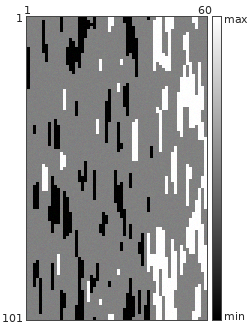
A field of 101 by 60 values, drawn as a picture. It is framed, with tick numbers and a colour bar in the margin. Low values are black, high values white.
Grain: streaks running down. Average level on the scale: 50%. Seam: vertical, 70% of the way across, the right part higher.
